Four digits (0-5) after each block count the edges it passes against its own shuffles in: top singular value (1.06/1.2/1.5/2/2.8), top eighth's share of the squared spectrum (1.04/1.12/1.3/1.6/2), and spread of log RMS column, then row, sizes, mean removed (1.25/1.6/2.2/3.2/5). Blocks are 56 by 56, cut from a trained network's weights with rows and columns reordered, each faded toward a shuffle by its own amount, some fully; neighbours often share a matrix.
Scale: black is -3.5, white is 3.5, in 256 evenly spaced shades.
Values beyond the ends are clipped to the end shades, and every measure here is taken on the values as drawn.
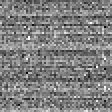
4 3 1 2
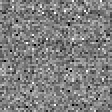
1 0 0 0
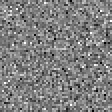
0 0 0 0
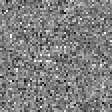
2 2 1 0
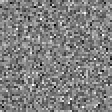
0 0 0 0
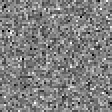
0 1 0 0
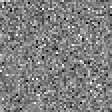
0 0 0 0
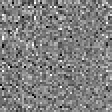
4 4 2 2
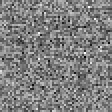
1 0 0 0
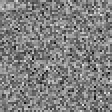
0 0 0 0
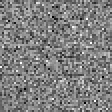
0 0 0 0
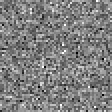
1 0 0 0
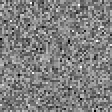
0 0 0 0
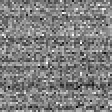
3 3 0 1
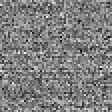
2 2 0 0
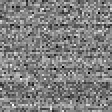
3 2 0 1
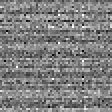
4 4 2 2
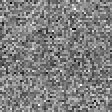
1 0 0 0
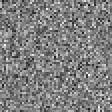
2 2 0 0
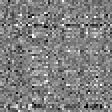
4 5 2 3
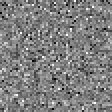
2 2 0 1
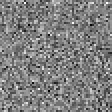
2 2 0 1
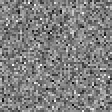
1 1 0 0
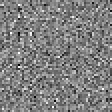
3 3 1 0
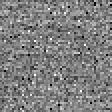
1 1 1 0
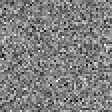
2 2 0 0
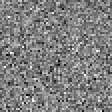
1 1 0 0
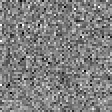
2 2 0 1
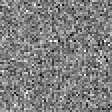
2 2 0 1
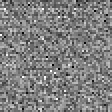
2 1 0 0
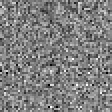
3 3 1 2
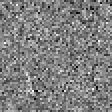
1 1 1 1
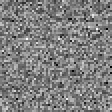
1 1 0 0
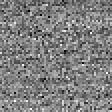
2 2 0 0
